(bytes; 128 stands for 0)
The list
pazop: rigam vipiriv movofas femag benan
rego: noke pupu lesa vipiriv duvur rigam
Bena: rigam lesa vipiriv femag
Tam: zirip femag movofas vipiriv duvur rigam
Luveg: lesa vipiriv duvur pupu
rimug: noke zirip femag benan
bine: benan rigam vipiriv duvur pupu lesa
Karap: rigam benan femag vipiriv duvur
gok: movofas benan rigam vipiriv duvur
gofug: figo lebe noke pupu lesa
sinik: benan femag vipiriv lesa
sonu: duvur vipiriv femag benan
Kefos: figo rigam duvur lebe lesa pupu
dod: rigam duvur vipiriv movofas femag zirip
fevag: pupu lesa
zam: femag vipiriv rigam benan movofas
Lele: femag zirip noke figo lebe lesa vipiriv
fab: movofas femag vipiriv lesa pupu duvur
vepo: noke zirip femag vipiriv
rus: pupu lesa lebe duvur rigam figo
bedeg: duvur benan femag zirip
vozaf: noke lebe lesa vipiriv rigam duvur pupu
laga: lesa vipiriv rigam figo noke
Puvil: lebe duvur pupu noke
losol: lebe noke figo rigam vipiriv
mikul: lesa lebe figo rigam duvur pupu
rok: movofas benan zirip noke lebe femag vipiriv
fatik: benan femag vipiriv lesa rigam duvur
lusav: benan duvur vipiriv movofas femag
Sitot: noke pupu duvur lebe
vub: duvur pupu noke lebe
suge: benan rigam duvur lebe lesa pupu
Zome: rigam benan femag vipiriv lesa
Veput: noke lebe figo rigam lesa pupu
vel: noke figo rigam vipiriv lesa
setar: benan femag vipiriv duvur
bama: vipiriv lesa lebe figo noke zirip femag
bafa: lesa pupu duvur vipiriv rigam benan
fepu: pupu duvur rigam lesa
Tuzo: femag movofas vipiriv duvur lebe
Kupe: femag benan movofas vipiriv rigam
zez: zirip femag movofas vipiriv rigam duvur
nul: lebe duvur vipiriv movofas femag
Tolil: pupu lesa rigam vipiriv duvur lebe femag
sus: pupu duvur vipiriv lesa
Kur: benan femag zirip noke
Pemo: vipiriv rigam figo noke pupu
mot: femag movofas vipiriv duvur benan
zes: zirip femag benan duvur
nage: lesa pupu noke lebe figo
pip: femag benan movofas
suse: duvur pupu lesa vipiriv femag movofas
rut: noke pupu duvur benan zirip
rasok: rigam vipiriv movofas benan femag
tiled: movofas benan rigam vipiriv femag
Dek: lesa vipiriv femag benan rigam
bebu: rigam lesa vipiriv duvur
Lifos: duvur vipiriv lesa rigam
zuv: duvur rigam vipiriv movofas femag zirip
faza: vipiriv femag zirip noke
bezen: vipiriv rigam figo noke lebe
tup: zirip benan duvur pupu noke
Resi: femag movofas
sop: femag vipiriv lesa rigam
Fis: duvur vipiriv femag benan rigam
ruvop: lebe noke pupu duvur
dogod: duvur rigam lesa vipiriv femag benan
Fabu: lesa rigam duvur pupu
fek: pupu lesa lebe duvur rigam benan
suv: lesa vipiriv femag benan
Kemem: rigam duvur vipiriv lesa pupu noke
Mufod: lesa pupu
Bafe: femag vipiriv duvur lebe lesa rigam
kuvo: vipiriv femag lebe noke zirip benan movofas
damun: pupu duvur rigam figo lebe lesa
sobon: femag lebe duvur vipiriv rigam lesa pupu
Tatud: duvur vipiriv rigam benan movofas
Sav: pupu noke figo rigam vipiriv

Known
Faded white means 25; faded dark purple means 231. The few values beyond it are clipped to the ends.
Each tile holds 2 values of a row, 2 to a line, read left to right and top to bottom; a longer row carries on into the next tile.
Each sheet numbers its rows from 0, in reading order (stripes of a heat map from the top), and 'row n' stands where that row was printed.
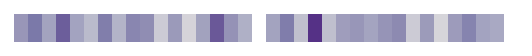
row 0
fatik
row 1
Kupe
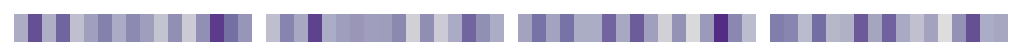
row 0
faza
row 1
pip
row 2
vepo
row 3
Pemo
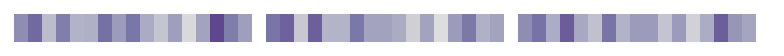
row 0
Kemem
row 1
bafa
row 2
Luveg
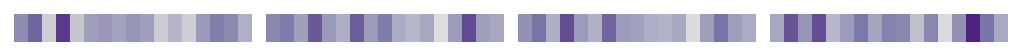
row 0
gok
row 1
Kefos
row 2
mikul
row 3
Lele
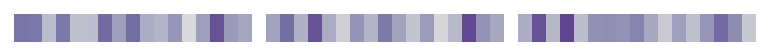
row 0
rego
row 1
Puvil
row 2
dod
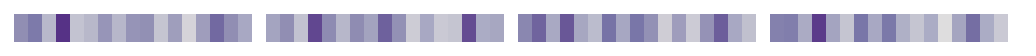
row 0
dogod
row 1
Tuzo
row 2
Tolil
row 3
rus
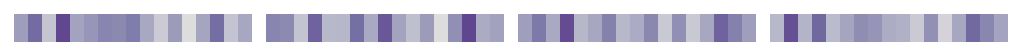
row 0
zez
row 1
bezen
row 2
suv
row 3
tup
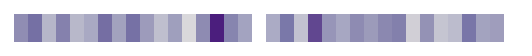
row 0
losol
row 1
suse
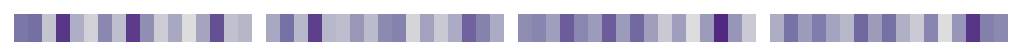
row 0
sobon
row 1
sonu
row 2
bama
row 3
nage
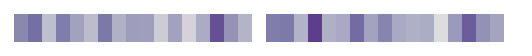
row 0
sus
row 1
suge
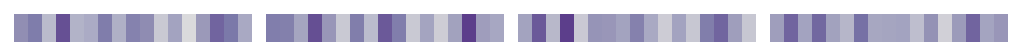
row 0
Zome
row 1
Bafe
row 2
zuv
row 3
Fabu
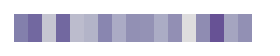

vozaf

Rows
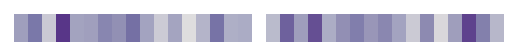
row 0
Tam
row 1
rimug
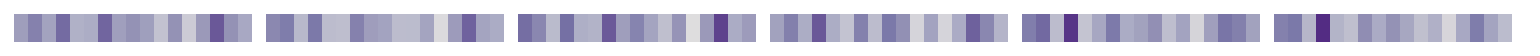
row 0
fevag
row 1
fepu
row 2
laga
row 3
setar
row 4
Dek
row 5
fek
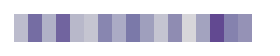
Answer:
vub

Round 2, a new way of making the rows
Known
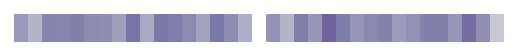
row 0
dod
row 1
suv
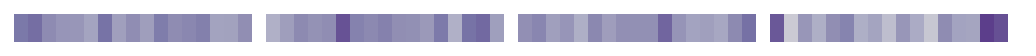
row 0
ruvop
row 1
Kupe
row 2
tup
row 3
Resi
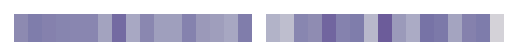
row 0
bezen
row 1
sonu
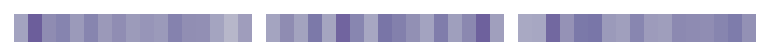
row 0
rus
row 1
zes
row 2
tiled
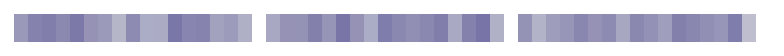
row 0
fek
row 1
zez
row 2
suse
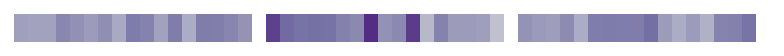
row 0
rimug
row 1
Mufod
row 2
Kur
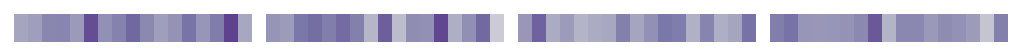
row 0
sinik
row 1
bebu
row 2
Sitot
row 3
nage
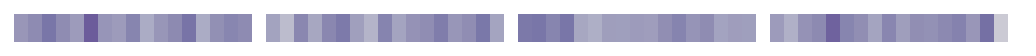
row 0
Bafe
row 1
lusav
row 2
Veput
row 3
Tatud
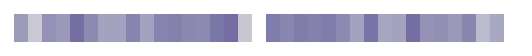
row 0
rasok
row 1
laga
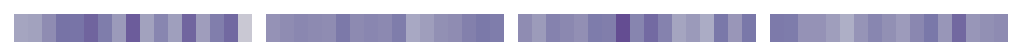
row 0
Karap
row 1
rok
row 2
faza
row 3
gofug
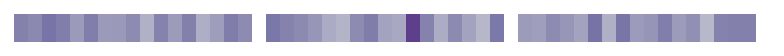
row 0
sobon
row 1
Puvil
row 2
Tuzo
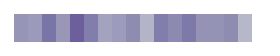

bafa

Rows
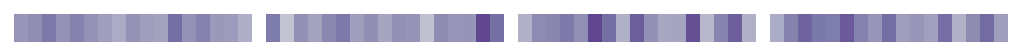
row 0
Tolil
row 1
pip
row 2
setar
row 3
gok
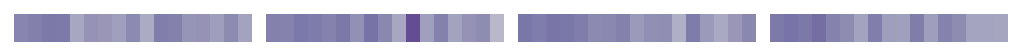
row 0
vozaf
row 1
Luveg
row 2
Pemo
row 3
mikul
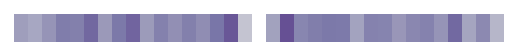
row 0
Zome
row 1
fepu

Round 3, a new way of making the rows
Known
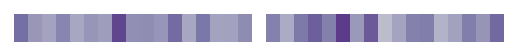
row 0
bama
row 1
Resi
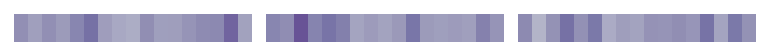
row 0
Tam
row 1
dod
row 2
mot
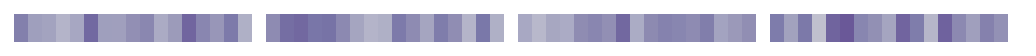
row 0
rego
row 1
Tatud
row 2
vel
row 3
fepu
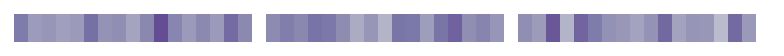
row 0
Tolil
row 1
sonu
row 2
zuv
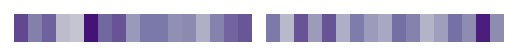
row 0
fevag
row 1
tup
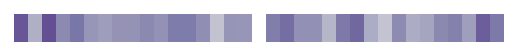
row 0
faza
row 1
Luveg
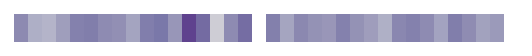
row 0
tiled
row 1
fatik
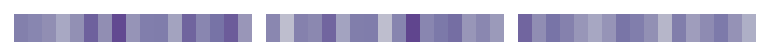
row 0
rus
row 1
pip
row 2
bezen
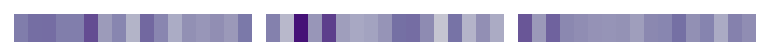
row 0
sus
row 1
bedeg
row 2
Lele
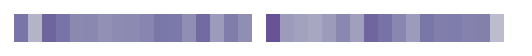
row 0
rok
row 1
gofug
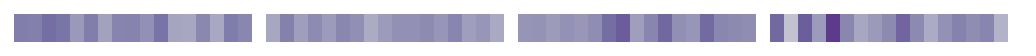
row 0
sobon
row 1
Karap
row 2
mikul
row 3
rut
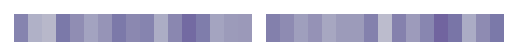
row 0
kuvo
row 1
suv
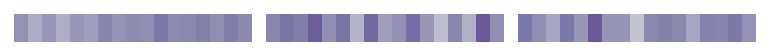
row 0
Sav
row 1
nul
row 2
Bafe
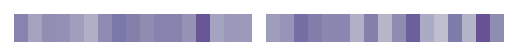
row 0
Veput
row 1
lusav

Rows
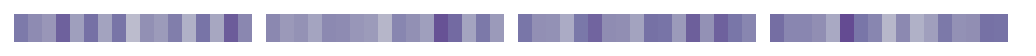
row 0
Tuzo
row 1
dogod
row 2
damun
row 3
suse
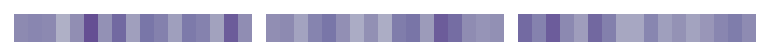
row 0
fek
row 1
Fis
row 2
vozaf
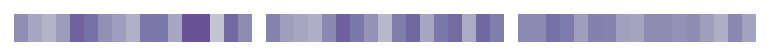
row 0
gok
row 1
bine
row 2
zam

